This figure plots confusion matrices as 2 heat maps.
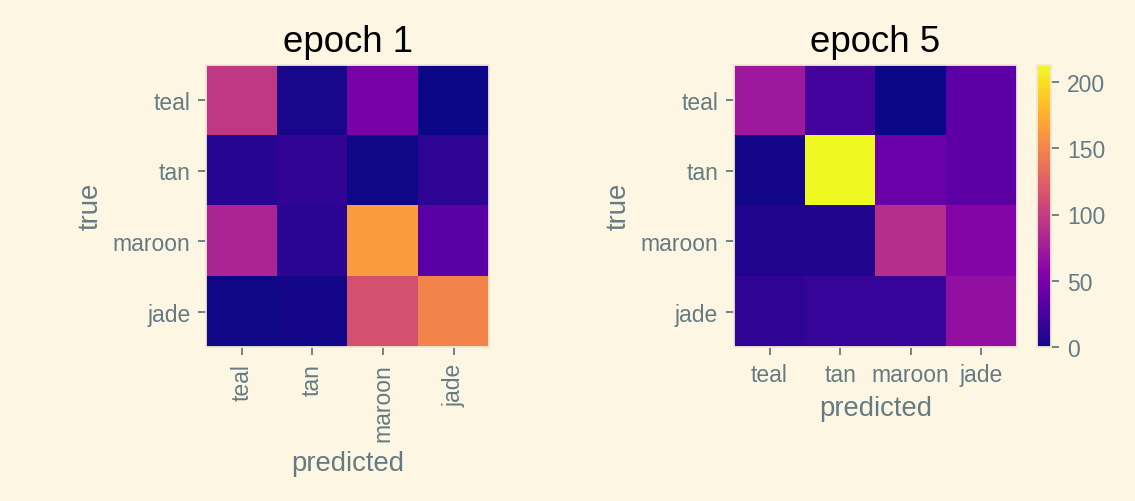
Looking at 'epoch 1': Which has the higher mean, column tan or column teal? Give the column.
teal
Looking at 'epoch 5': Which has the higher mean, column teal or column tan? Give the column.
tan
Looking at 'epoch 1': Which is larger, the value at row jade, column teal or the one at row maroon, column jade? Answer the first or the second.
the second
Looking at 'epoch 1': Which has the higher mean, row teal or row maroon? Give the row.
maroon
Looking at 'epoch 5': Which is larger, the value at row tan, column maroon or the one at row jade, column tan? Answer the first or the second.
the first
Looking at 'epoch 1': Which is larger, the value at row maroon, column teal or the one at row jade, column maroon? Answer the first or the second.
the second
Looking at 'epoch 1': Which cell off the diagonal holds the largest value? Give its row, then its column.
jade, maroon
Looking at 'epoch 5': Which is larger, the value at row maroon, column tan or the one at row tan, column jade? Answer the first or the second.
the second
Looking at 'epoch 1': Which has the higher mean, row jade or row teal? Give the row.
jade
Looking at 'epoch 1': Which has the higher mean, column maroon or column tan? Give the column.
maroon
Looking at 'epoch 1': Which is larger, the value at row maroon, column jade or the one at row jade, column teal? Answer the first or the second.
the first
